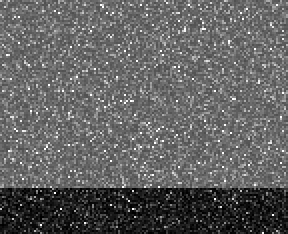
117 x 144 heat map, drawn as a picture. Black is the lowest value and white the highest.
Stripes: none. Seam: horizontal, 80% of the way down, the top part higher. Average level on the scale: 40%.
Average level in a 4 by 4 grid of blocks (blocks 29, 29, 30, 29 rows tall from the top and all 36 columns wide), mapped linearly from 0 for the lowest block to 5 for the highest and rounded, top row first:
5555 / 5555 / 5555 / 0000
